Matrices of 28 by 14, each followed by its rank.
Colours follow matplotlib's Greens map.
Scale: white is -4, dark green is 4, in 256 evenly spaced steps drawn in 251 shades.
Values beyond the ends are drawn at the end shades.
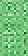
three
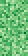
full rank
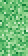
full rank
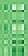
one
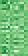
three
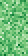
full rank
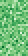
full rank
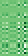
one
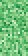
full rank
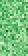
full rank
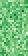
full rank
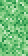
full rank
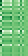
one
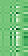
one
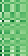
one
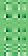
one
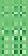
one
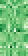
three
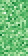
full rank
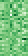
three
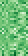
three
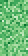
full rank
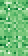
three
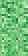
three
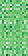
three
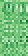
three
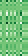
one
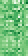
three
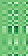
one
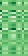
one
